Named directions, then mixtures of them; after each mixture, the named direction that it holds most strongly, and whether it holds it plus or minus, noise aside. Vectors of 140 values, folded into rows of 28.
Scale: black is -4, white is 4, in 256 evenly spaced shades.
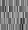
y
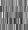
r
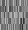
y, plus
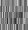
r, plus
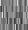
r, plus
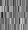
y, minus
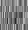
r, plus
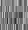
r, plus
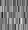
r, minus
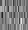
y, minus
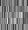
r, minus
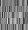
r, minus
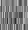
r, plus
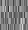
y, minus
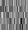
y, plus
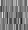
r, plus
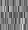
y, minus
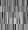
r, minus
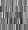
r, plus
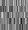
y, plus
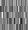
r, plus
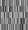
y, plus
